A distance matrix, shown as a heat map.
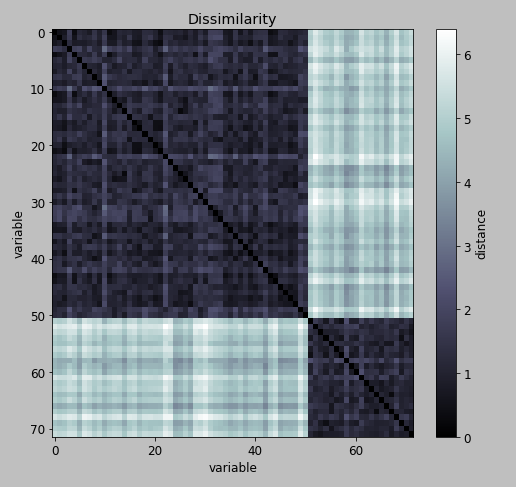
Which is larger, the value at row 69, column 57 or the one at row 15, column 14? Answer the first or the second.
the second
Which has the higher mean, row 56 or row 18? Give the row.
56
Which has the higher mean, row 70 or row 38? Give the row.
70
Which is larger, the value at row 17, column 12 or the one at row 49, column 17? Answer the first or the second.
the second
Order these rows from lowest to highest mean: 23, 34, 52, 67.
34, 23, 67, 52
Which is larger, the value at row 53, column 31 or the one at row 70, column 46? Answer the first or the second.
the first
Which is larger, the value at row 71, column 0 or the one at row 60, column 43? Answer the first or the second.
the first
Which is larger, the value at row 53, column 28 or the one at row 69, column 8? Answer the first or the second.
the first
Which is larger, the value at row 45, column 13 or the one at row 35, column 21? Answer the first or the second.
the first
